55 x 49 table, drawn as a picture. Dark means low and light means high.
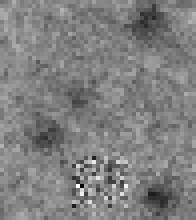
The distribution is heavy-tailed on both sides. The bottom middle is the roughest part. There is no overall slope. Four dips sink into the field. Neither half mirrors the other. In the bottom middle lies a patch that is rougher than the rest. On average the colour sits 50% of the way up the scale.
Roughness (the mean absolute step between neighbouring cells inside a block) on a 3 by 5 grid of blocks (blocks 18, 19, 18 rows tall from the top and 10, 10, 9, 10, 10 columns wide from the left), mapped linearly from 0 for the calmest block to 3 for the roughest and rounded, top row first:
00000 / 00000 / 01310
